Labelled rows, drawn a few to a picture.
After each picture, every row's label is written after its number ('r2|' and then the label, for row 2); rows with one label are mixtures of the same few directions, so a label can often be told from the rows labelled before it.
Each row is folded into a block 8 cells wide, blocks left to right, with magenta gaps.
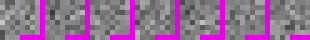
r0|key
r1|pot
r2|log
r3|key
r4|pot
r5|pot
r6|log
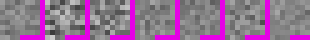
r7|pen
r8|pen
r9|log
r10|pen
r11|pot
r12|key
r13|pot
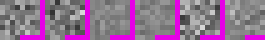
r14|pen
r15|pot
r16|pen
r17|pen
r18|log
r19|pot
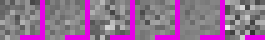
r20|pot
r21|pot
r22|log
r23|pot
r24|pot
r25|pen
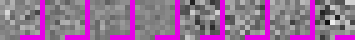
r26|pot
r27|pot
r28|pen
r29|pen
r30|pot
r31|log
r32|pot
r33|pot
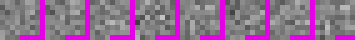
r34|key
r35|key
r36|pot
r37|key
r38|pen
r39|pot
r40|key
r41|pen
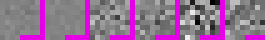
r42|log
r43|pot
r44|key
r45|pot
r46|pot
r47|key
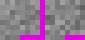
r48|pot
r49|log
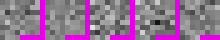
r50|log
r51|pot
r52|pen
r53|pot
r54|pen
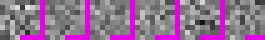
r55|pen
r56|log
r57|key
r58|pot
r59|pot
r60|pot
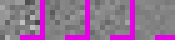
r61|key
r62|pot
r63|key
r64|pen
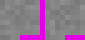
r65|pen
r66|pen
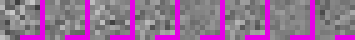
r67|pen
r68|log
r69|pot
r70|log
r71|log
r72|log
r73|pen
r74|pot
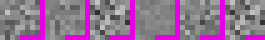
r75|log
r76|pen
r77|key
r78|pen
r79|pot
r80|key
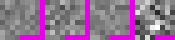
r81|key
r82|pen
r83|pen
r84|log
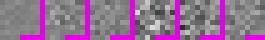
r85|pen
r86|pot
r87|pen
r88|log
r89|pen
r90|log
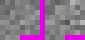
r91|pot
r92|key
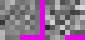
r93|key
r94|log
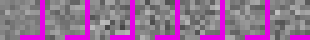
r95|log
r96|pen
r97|log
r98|pot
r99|log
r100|pen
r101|log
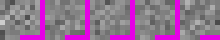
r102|key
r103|log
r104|pen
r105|pot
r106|key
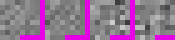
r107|pen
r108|key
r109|key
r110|pen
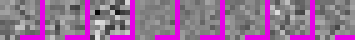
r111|log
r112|pen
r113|log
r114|key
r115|key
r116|log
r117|key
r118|log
